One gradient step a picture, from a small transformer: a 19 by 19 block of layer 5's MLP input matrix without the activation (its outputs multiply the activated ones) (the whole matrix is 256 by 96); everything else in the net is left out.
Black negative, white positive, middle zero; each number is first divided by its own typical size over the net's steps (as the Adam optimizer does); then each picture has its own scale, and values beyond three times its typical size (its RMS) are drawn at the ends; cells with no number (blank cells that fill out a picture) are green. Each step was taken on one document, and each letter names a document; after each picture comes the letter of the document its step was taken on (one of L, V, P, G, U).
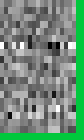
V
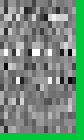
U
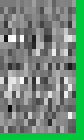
U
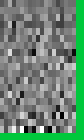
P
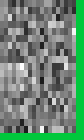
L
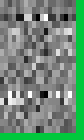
U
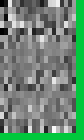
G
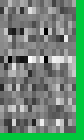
L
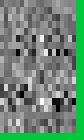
P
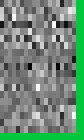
G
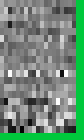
L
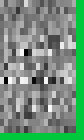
U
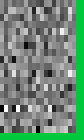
G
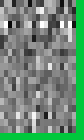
G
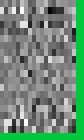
L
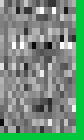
V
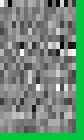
V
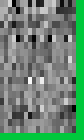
G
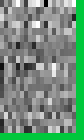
G
